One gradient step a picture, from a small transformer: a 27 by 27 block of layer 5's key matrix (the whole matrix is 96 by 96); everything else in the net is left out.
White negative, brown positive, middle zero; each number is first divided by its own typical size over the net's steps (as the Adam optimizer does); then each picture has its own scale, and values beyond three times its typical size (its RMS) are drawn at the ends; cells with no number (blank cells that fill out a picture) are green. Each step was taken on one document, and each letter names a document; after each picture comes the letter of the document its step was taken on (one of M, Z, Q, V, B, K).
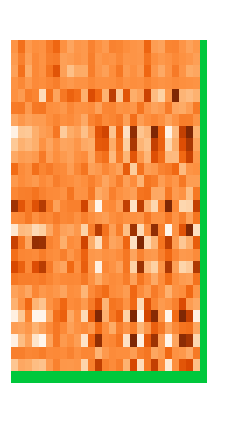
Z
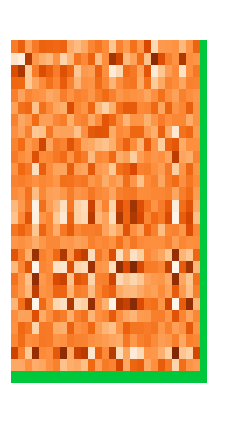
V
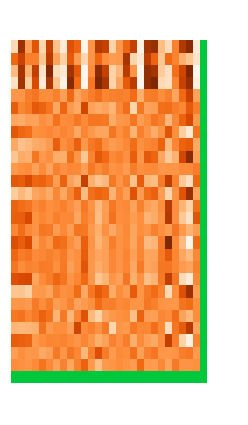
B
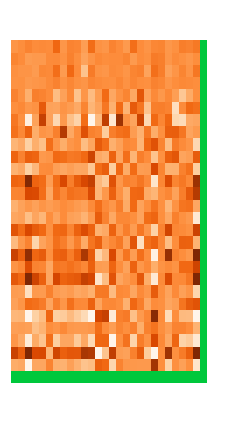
Z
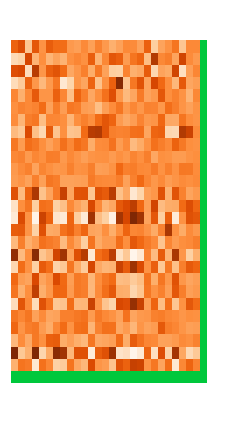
V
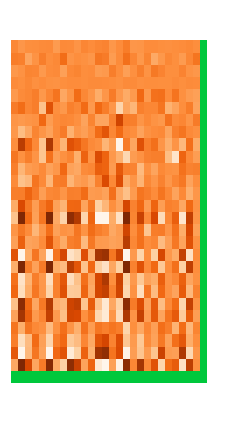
V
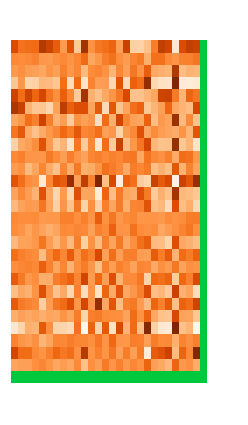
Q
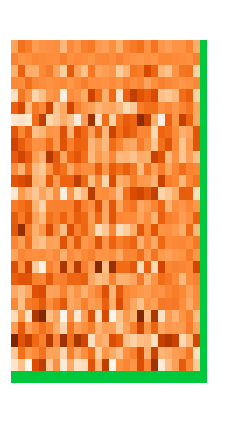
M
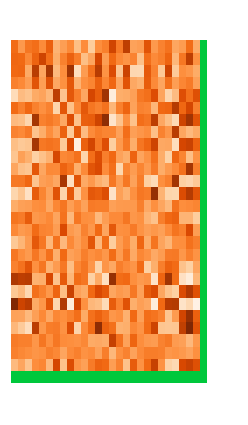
B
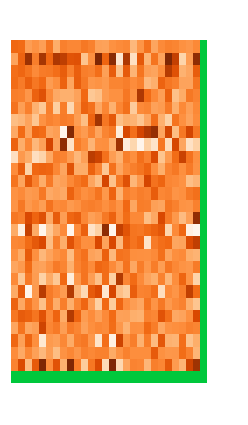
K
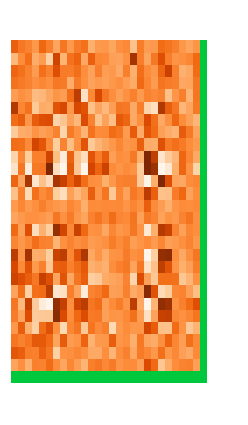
B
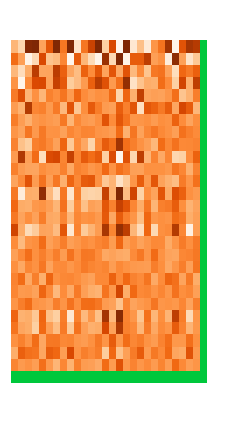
Q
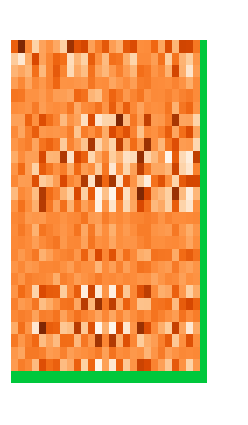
Q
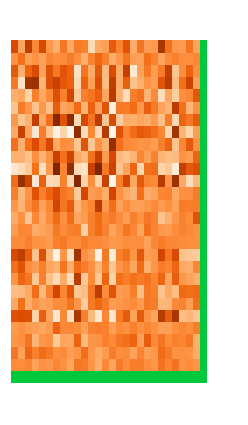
B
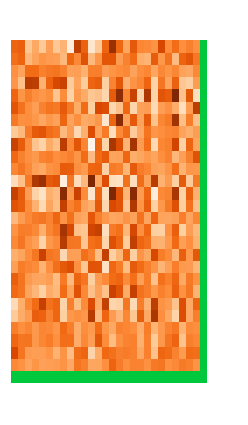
Q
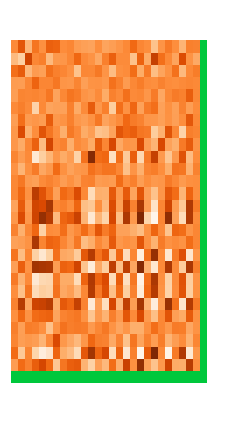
V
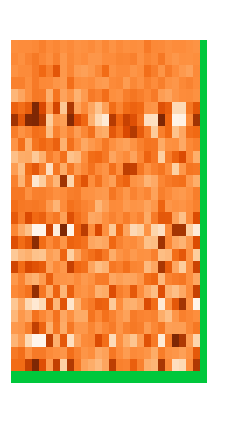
K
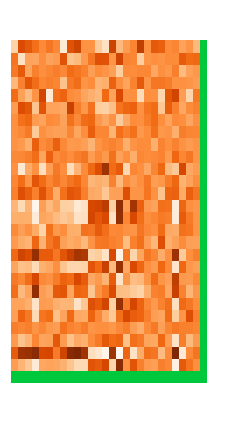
V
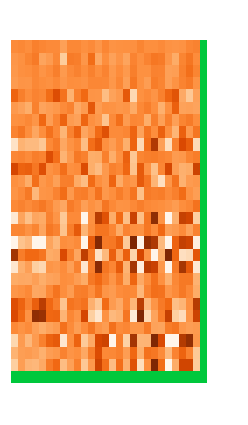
Z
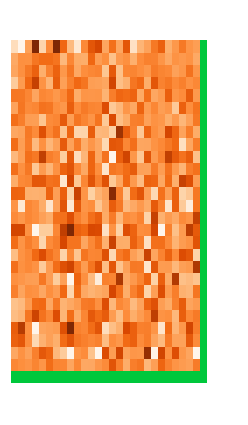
Q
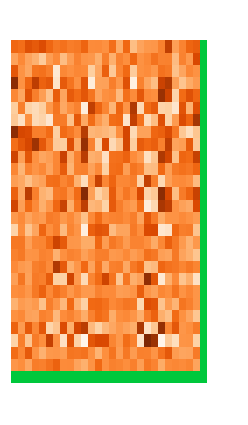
B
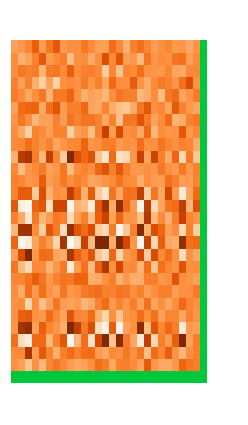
V
